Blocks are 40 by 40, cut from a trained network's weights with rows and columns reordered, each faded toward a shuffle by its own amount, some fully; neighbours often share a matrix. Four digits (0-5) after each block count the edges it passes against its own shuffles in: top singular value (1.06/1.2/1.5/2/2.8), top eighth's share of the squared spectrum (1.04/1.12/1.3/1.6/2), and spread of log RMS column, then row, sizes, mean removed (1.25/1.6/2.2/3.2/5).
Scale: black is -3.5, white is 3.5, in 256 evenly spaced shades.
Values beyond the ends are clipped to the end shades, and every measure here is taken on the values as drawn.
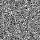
0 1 0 0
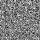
0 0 0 0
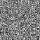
3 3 1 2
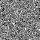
0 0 0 0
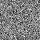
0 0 0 0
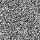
0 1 0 0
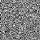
3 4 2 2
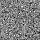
0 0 0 0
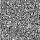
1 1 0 0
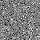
0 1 0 0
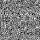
2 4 1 1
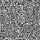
2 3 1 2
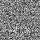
2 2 0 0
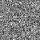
2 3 1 1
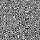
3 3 2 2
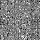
2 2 0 1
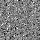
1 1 0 0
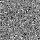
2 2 0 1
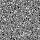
1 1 0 0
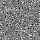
0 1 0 0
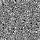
2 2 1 0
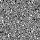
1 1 0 0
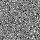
0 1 0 0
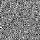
2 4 1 1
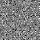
2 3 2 0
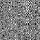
3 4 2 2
